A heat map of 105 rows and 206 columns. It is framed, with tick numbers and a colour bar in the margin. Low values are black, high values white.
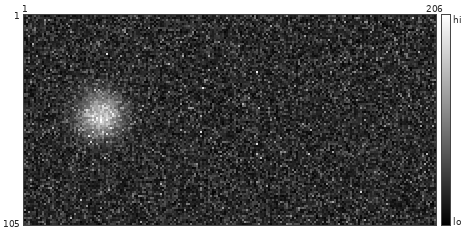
There is no overall slope. The values are skewed, with a long tail toward high values. No row or column stands out. Overall the values sit about 20% of the way up the scale. One bump rises in the middle left. There are no regular stripes. The middle left is the ninth with the highest average.
